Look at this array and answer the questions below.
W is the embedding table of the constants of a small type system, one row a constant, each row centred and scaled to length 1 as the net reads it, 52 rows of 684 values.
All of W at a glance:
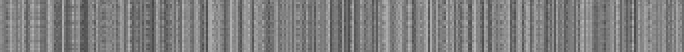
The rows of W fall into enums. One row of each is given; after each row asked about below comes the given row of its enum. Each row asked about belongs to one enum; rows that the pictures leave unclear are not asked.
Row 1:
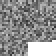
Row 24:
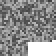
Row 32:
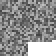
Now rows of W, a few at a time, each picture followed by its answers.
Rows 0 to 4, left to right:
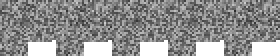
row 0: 32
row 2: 32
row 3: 32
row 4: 1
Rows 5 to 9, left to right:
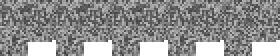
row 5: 24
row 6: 24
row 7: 24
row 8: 24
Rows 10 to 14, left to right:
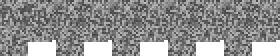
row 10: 24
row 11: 32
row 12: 32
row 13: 32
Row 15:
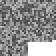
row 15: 24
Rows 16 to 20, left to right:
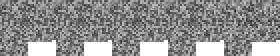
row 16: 32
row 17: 32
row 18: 32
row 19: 32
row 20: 1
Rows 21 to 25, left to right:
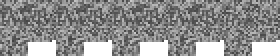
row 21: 24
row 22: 24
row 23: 24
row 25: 32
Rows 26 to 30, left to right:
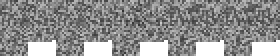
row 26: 32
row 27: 32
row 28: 1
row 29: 24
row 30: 24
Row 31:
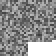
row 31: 32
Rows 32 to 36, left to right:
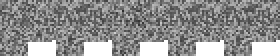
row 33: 24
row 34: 1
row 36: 24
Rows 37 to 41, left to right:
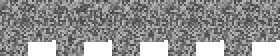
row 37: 32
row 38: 24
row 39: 32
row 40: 32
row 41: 32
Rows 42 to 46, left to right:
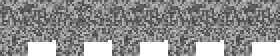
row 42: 24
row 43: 32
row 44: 24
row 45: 24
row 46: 24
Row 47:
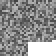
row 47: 32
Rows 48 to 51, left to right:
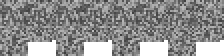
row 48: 24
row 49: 24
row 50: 24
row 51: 32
